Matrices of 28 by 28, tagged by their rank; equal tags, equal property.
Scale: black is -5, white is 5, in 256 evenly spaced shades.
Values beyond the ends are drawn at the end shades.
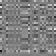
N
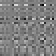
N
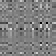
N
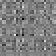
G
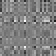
N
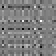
N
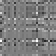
N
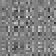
G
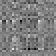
G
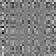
G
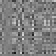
G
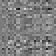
G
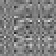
G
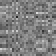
G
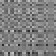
N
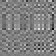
N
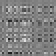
N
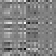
N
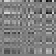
N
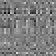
G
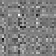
G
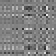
N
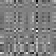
N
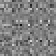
G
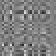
N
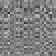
G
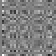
N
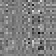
G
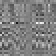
G
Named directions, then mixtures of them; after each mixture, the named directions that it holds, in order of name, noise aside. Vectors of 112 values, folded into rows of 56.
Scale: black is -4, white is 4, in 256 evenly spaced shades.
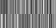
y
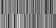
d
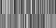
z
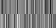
d, y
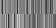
d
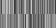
z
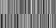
y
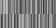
d, y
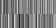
d, y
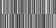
d, z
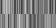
d, z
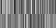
z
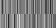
d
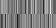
d, y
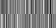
d, y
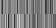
d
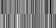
d, y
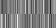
d, y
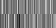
d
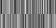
y, z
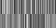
z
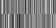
d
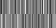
y, z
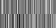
d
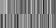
y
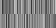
d, z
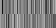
d, z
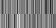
d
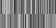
z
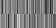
d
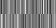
y, z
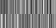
y
